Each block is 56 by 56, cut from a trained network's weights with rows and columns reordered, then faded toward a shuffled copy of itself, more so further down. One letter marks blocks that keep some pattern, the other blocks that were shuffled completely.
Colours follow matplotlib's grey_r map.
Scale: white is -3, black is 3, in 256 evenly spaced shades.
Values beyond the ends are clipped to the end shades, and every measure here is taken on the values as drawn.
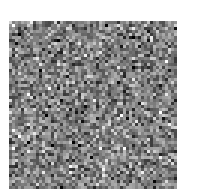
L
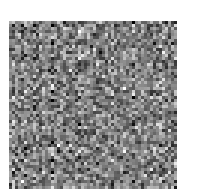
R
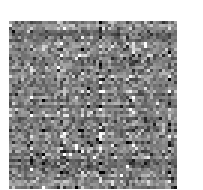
R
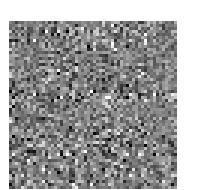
R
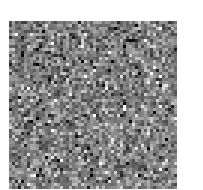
L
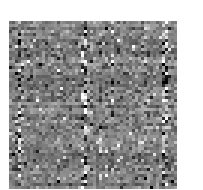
R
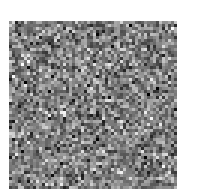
L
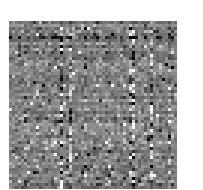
R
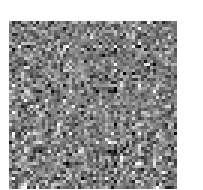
R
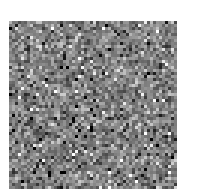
L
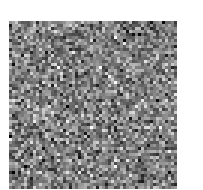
L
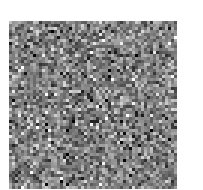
L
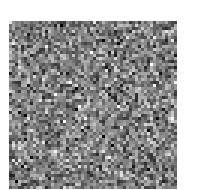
L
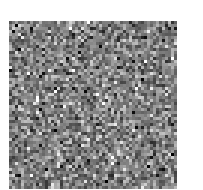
L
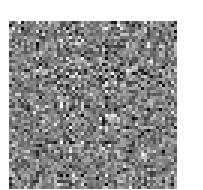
R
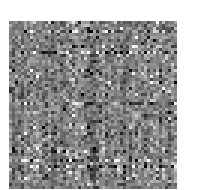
R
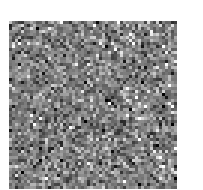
L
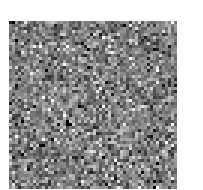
L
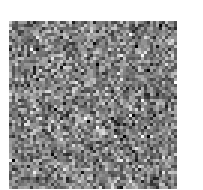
L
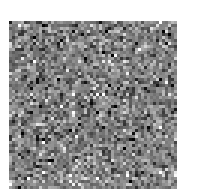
L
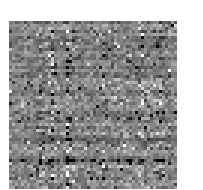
R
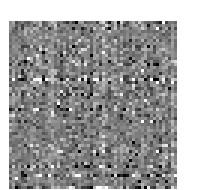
R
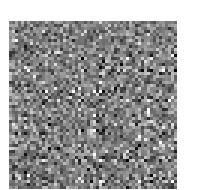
R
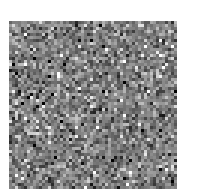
L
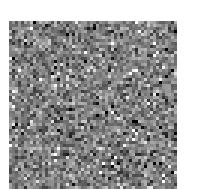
L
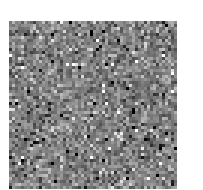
L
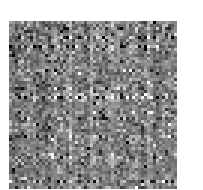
R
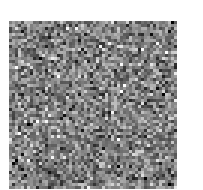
L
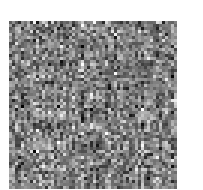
R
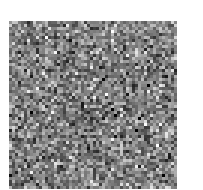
L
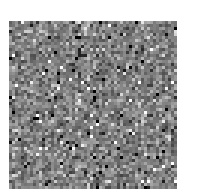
L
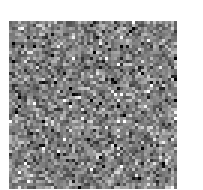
L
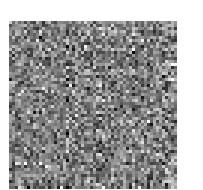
R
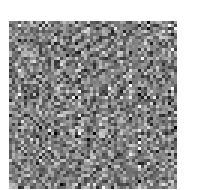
R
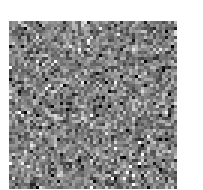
L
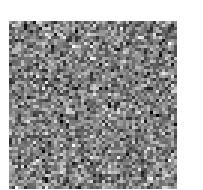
L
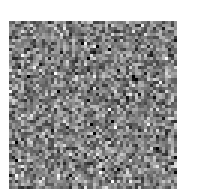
L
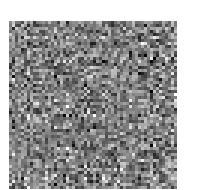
R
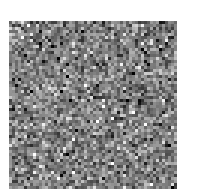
L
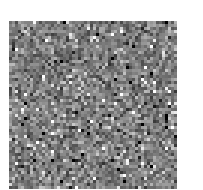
L
